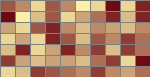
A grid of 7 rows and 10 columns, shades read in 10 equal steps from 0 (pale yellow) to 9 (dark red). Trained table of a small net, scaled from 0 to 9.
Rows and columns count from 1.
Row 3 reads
3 1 6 8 4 2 4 3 2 4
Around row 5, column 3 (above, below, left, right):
1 2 8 3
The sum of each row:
40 44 37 43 47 42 44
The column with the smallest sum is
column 6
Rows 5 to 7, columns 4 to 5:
3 8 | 3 3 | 6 5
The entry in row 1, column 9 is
1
